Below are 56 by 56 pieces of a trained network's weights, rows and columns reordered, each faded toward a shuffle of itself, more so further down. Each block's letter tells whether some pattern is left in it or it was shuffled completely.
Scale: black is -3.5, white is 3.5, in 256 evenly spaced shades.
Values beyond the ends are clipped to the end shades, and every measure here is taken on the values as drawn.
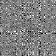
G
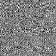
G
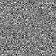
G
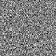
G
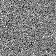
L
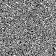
L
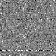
G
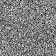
L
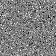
L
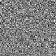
G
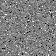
L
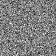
L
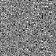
G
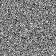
L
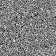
L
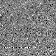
G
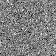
L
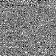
G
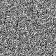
L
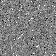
L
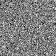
L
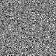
G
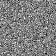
L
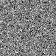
L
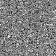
G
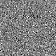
G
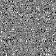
G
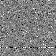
G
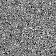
L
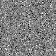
G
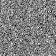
G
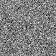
L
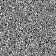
G
